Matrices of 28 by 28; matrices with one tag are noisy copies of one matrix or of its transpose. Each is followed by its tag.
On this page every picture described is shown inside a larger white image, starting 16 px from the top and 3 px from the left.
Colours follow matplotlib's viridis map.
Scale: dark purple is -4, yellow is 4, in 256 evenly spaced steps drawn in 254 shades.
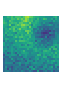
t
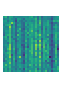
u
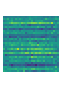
u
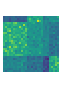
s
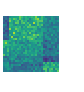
s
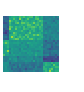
s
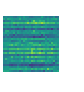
u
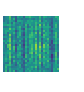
u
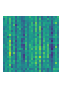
u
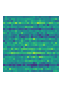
u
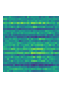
u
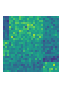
s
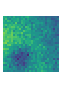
t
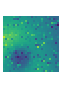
t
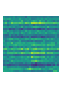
u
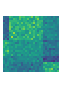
s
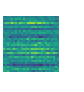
u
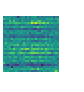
u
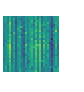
u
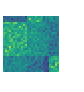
s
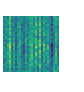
u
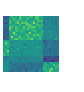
s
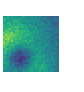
t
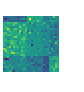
s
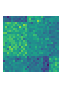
s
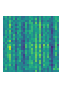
u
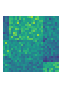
s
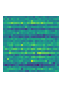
u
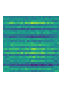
u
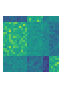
s
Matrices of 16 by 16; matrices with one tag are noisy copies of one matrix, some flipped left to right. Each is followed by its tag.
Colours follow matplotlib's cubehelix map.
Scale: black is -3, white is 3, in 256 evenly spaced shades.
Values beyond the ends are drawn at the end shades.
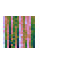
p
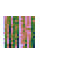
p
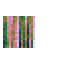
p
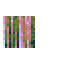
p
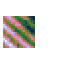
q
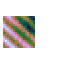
q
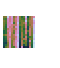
p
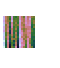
p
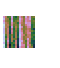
p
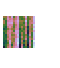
p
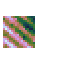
q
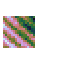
q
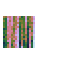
p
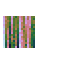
p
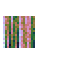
p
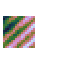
q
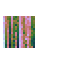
p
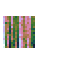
p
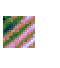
q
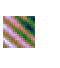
q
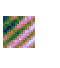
q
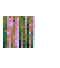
p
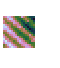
q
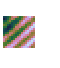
q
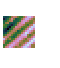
q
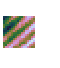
q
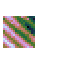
q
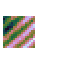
q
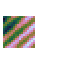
q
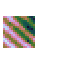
q
